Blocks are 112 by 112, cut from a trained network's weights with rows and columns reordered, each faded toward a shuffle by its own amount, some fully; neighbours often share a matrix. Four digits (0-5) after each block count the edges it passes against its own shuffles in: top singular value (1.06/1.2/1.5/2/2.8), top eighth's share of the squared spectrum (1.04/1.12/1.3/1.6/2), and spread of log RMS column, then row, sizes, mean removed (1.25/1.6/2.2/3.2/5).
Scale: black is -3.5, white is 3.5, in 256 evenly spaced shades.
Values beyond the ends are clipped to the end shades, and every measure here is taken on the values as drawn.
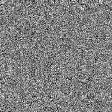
3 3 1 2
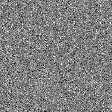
2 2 2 0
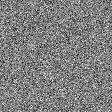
1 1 0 0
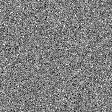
0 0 0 0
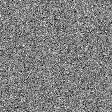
0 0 0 0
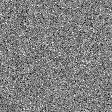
0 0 0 0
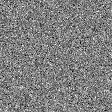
0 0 0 0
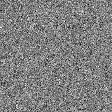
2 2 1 0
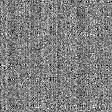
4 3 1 3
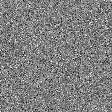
1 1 1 0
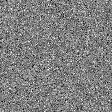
0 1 0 0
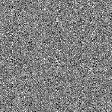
2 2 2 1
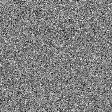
1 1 0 1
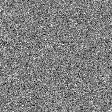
0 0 0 1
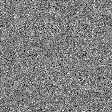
1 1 0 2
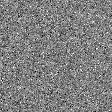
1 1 1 0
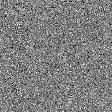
2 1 1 0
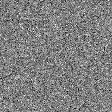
1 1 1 0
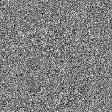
3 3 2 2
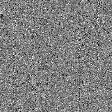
2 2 2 0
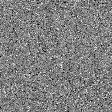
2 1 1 0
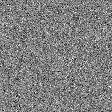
2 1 0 0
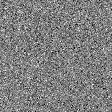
2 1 0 0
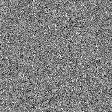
2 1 1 0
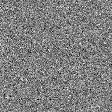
2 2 0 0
